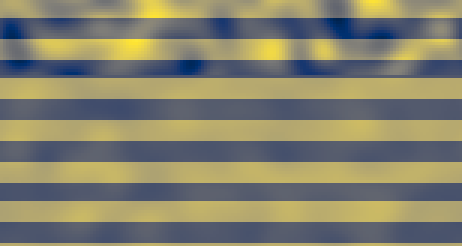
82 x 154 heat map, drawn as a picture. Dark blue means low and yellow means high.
The values fall into two levels. There are no lone odd cells. Stripes running across repeat 6 times from top to bottom. The bottom part is calmer, past a seam about 30% of the way down. There is no overall slope.
